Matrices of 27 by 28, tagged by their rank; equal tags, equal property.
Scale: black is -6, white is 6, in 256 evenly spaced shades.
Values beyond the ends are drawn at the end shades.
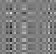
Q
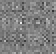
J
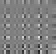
Q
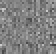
J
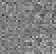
J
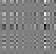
Q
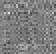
J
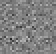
J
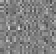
J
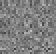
J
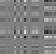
Q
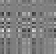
Q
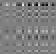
Q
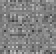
J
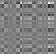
Q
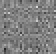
J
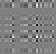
Q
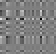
Q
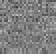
J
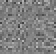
J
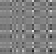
Q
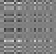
Q
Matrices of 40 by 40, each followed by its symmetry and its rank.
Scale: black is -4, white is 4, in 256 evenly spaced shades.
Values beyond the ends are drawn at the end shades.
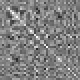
symmetric, rank five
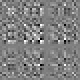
symmetric, rank three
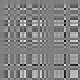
symmetric, rank one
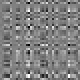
neither, rank two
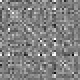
symmetric, rank five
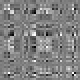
symmetric, rank three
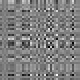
neither, rank two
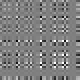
symmetric, rank one
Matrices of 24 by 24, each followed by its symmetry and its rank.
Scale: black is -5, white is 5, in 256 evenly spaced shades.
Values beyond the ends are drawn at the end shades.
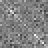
symmetric, rank five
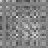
symmetric, rank three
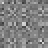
symmetric, rank three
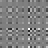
symmetric, rank one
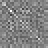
symmetric, rank five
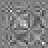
symmetric, rank three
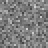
neither, full rank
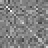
symmetric, rank five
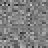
neither, rank five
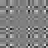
symmetric, rank one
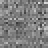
neither, rank five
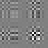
symmetric, rank one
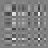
symmetric, rank one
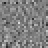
neither, rank five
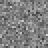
neither, full rank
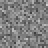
neither, full rank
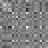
symmetric, rank three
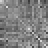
symmetric, rank five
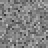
neither, full rank
